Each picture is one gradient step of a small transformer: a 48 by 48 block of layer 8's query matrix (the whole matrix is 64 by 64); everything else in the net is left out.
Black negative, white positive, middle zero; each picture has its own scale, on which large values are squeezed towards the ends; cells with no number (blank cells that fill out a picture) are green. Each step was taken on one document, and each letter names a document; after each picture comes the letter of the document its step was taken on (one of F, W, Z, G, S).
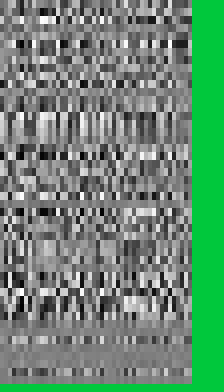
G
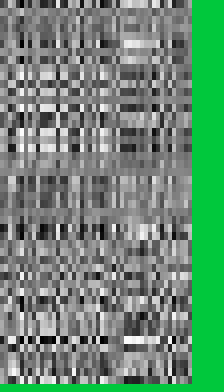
G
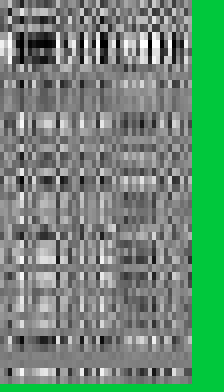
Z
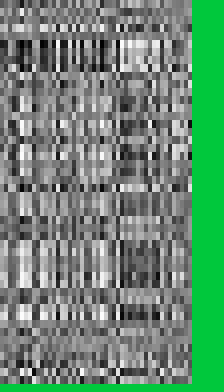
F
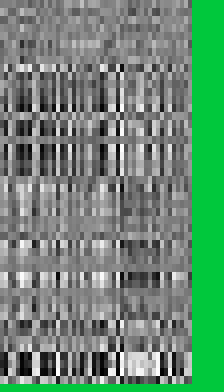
F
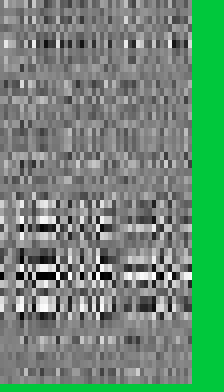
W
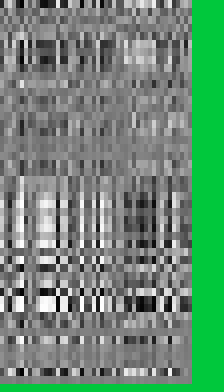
W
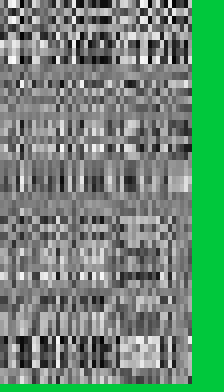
F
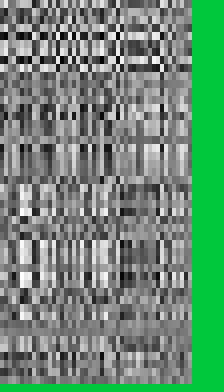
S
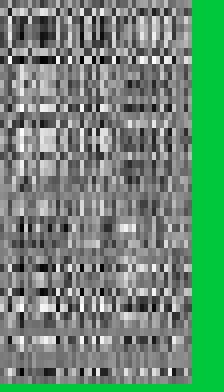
Z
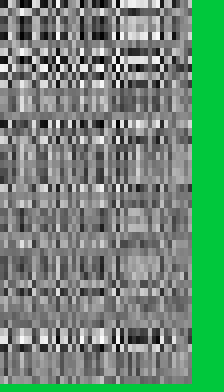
F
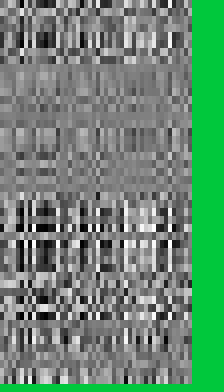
W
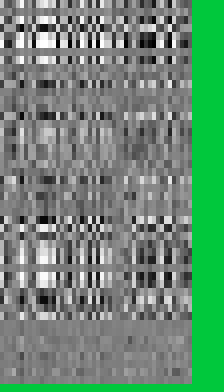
W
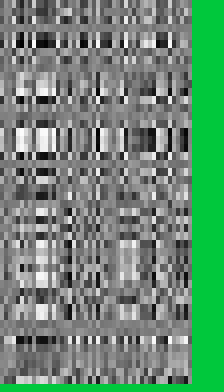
W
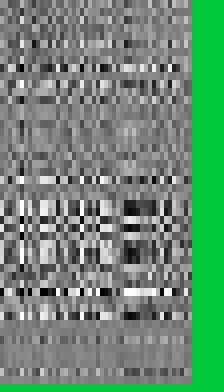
G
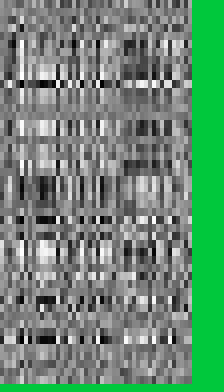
Z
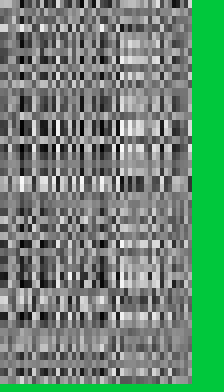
S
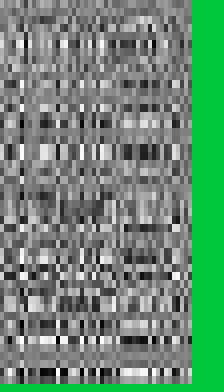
Z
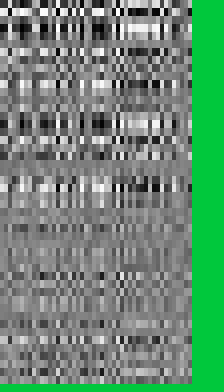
S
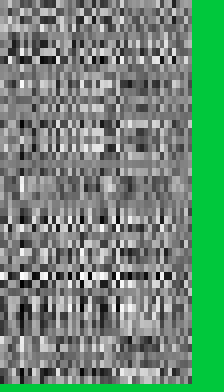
S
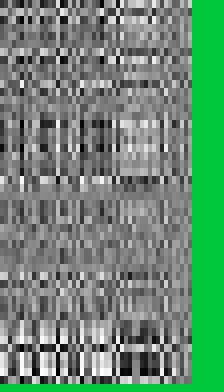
F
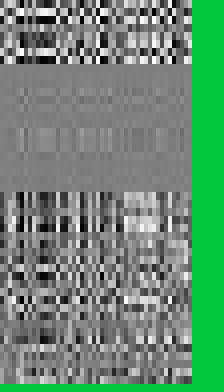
G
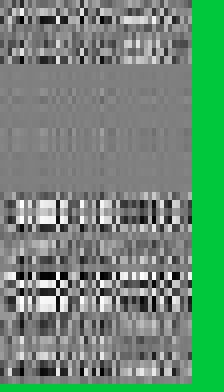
G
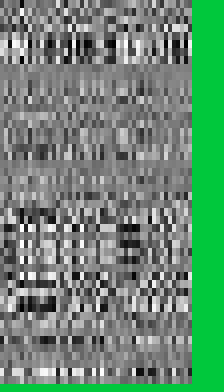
G
